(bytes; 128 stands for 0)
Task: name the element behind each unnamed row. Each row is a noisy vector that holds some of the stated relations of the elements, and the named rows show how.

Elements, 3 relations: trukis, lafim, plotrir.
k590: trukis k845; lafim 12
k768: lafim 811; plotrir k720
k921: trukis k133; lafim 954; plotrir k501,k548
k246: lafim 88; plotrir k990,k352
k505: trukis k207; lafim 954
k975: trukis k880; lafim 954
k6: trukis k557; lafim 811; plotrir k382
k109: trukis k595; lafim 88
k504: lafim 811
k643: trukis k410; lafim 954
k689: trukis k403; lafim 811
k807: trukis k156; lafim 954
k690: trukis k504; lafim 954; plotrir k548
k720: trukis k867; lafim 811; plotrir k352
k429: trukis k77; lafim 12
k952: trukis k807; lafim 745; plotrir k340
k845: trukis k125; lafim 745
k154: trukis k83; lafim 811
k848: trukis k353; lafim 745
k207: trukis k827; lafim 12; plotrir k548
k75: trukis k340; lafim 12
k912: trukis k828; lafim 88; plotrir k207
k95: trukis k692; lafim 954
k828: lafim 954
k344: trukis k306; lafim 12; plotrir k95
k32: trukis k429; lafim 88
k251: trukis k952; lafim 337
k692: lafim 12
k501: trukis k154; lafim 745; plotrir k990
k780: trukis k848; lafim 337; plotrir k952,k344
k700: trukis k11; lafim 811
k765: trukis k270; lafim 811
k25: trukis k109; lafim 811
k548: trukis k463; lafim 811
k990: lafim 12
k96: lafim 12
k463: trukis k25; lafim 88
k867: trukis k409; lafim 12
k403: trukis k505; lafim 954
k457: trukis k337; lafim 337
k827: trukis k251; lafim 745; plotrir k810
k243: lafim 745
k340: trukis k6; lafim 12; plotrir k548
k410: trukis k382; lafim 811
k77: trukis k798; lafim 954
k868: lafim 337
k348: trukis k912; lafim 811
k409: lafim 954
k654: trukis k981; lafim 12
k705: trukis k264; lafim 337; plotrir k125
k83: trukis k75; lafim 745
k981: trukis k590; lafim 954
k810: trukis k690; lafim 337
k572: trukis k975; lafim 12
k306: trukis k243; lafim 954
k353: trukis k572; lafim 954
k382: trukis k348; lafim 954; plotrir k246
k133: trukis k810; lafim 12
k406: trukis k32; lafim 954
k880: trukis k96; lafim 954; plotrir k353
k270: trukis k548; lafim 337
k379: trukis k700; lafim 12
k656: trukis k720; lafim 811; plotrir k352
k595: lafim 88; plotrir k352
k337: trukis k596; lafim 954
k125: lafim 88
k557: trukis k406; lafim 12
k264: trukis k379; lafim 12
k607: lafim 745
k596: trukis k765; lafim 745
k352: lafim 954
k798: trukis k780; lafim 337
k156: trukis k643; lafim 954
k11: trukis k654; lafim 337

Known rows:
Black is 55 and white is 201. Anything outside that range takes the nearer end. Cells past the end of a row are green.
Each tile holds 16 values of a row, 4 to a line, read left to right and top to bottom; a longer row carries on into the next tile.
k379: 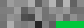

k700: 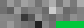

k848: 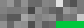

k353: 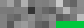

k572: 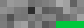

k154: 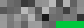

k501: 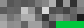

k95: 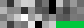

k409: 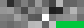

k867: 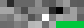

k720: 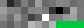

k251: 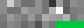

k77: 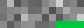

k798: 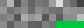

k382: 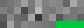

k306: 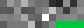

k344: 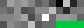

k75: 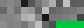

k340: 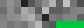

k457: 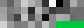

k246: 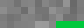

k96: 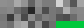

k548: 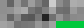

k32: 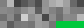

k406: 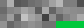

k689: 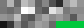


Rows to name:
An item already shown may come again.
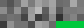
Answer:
k348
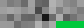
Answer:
k463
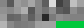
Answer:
k765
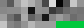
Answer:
k337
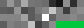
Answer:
k306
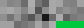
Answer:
k463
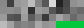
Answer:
k596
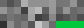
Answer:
k912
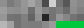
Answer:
k270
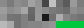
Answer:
k270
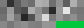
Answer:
k690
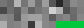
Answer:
k845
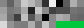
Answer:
k457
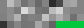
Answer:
k207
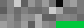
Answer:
k590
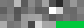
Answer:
k125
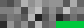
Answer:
k828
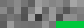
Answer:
k410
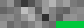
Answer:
k6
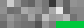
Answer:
k251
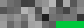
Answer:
k154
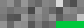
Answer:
k848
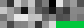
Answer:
k692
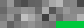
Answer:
k406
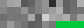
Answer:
k952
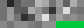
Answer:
k690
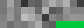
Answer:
k557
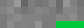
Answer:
k990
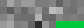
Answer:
k11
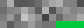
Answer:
k406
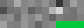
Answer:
k981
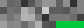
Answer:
k83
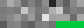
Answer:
k827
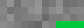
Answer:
k868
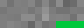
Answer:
k607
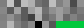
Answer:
k705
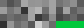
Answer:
k912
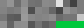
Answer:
k848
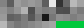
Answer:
k765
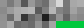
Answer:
k25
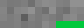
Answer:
k768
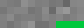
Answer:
k352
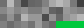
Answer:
k429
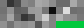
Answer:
k921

